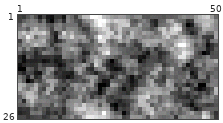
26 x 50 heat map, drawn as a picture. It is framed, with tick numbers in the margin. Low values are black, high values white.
Ninth with the lowest average: middle left. Grain: blotchy. Ninth with the highest average: top middle. Mirror symmetry: none.
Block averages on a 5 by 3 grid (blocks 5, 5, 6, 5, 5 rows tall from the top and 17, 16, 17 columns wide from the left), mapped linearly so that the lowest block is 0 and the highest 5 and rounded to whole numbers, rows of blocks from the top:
2 5 3 / 3 3 3 / 0 1 2 / 3 1 2 / 2 3 2
